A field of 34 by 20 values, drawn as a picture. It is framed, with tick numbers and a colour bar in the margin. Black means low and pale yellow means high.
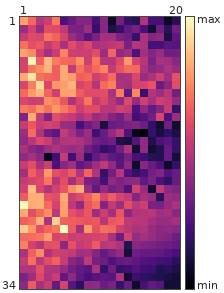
Slope: up to the left. Odd patch: calmer, in the bottom right. Histogram: bell-shaped. Stripes: horizontal, repeating 2 times. Odd rows or columns: none. Calmest part: bottom right.
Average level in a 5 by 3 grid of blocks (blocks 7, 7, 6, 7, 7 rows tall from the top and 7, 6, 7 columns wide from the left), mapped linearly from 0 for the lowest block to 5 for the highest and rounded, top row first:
431
532
310
532
320
